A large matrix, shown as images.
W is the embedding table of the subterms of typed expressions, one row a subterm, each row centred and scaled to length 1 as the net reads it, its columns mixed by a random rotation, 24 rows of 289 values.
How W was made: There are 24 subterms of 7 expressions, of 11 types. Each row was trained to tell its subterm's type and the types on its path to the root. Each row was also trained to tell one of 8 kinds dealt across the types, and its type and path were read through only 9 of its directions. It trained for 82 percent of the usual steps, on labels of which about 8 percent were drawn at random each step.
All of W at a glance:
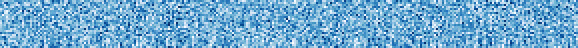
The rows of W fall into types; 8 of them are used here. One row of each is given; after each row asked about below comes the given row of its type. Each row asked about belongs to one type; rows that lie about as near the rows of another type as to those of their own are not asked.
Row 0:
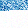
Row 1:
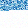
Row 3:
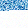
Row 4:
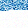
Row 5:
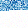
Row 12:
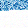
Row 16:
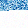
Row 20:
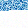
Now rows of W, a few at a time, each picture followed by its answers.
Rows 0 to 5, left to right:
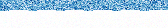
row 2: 16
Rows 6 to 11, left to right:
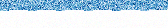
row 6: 3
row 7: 0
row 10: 4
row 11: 12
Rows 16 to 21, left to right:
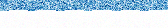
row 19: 20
